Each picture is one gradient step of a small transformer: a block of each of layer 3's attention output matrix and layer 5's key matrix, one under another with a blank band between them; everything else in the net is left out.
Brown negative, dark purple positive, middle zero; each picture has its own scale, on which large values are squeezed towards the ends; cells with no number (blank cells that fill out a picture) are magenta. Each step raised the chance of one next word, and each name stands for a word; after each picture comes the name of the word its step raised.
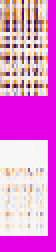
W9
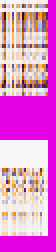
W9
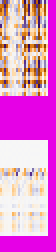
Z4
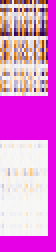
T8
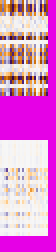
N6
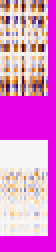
Z4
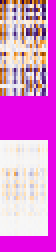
T8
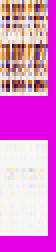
Z4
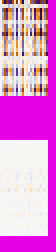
T8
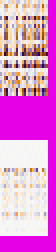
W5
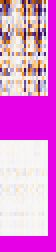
T8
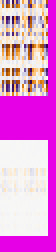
Z4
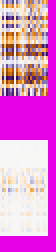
W5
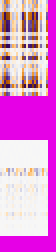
W9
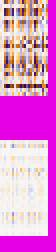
W9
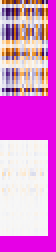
T8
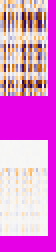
W9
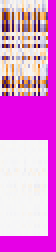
W9
